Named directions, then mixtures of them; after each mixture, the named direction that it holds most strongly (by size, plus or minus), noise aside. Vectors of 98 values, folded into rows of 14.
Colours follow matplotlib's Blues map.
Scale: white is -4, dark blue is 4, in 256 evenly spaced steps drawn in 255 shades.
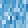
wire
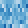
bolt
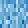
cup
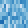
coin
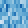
coin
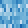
bolt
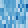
wire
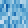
coin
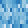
bolt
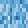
coin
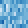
coin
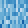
cup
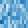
coin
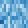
coin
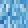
coin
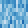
wire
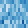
coin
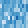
wire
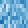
coin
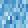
wire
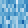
cup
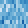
coin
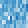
wire
